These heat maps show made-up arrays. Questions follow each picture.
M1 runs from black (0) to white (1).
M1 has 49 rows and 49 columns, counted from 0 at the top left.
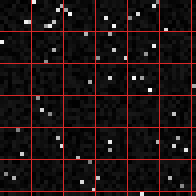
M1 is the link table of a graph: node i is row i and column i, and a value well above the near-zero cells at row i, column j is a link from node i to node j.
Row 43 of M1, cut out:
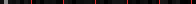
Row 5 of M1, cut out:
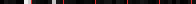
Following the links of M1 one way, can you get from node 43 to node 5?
yes
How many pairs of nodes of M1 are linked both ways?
2
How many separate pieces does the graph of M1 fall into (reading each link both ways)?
9
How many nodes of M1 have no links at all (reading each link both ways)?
4
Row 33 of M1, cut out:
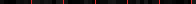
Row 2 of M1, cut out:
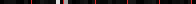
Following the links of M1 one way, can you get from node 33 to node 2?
no
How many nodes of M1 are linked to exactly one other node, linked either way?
12
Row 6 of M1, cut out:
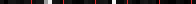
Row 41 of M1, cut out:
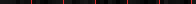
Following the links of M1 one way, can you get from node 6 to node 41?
yes
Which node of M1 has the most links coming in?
node 27
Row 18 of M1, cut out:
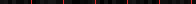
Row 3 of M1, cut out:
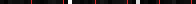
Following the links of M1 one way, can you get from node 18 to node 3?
no
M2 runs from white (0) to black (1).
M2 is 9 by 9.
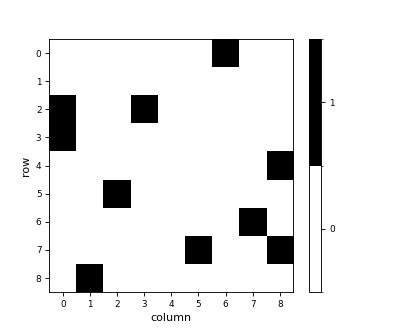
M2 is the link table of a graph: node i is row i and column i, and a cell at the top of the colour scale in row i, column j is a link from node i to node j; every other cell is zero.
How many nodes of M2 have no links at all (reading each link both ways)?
0
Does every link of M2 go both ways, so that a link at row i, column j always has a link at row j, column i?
no
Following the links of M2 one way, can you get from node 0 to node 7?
yes
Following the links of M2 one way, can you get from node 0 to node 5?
yes
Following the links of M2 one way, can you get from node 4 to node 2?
no
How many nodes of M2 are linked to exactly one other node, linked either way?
2
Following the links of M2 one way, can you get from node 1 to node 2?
no
